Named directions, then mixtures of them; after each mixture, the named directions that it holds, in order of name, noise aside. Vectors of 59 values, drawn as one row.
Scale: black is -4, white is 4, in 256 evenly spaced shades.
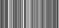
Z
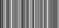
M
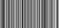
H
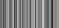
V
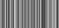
H, V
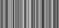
V, Z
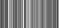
Z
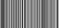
H, Z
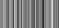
V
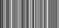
M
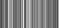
Z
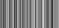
V
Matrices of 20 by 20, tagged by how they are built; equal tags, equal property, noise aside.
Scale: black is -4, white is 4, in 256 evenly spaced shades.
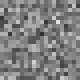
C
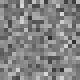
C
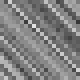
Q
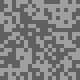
C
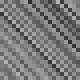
Q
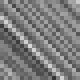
Q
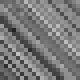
Q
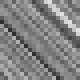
Q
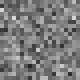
C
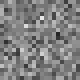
C
